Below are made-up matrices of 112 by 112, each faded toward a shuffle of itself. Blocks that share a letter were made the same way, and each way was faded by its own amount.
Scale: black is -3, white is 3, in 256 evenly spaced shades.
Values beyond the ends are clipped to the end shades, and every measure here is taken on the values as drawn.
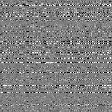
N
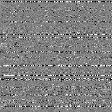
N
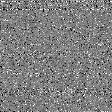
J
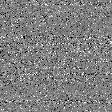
J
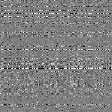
N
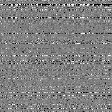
N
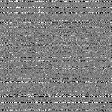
N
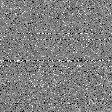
J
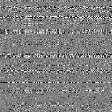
N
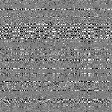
N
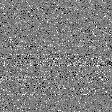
J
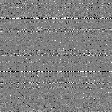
N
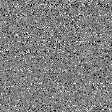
J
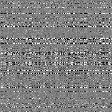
N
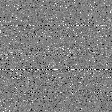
J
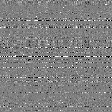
N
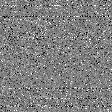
J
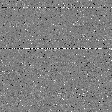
J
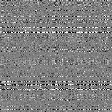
N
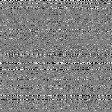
N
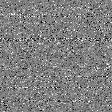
J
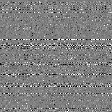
N
